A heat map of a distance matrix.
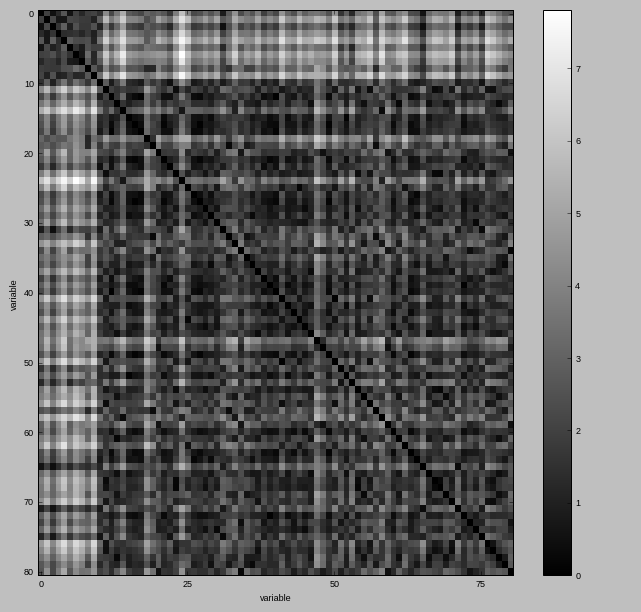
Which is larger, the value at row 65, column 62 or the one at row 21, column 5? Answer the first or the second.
the first
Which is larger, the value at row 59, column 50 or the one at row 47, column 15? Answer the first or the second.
the second
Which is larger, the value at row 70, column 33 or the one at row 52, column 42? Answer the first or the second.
the first
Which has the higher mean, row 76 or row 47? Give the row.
47
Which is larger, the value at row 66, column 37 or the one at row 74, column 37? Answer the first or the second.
the second
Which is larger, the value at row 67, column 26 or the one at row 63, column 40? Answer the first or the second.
the first
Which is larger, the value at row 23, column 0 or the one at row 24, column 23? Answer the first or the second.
the first
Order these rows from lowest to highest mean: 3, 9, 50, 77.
77, 50, 3, 9
